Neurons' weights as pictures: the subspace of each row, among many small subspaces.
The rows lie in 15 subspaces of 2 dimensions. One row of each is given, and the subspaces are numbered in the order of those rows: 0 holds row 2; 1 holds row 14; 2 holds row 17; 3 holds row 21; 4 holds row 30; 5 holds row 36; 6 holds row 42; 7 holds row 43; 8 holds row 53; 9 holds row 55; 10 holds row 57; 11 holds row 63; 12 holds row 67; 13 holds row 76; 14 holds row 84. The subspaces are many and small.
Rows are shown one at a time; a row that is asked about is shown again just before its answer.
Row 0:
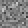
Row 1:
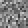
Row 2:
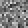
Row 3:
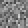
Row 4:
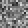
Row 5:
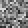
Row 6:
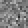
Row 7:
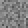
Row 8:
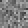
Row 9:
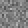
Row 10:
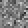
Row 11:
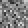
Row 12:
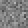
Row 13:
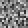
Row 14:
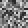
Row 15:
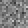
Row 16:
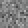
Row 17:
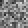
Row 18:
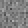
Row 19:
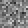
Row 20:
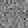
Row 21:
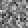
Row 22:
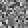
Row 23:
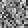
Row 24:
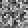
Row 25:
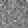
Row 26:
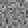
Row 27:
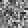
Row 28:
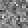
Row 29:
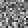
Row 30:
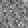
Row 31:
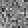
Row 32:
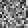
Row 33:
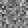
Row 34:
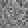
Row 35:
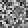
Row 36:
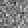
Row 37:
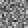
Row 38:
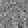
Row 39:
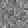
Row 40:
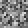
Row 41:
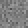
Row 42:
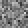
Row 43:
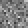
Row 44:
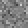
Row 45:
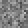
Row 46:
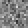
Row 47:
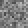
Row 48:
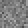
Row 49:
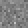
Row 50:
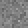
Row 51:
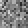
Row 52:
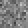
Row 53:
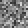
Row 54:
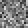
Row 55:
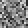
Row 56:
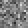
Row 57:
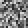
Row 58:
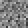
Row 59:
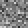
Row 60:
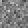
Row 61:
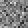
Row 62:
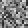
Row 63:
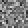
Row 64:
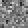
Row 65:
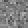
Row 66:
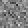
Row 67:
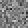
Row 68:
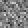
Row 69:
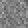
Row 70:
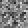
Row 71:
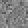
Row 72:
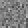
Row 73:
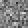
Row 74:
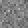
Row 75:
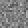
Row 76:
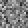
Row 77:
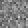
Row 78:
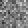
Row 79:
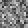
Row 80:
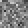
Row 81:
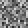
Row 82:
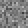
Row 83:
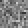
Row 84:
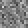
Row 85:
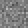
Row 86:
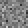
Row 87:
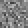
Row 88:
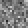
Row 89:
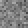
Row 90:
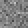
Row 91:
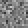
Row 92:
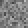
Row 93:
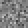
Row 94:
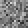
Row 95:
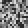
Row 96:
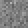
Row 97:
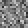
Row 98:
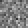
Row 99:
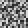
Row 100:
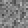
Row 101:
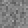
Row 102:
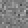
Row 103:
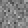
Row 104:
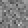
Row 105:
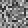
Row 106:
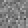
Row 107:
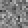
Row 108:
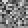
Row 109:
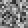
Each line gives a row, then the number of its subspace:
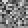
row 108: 4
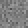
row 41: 0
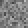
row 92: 2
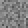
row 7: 3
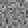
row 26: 13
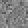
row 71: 4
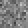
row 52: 13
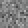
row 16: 14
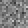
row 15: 8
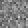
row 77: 3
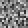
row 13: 14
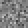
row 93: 14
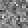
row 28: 3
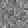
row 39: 1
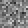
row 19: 8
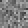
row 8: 1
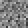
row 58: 3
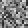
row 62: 9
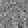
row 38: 0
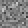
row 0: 6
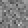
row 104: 4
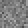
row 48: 9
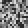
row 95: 14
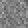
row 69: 9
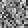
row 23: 9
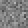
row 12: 6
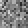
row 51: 2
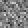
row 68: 11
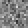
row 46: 9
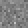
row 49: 7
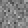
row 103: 7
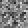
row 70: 6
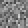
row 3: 10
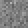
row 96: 5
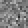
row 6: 10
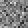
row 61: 5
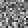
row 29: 13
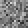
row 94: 5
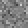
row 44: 11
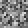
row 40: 6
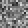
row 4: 6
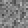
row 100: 8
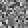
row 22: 11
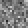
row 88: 7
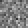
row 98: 3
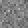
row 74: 7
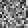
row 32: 9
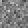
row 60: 7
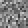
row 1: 10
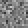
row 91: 4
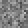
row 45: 6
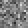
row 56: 13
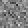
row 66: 11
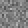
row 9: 0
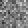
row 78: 2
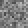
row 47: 2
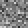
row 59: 5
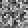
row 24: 6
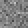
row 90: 5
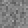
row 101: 8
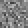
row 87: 11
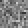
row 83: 1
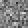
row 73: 1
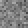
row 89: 2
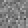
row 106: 10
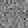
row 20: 0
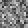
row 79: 14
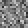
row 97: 14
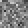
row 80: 4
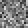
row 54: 9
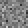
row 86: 13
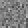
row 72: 3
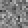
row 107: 3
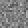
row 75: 0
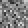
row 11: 4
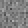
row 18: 12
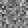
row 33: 13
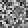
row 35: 11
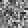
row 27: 1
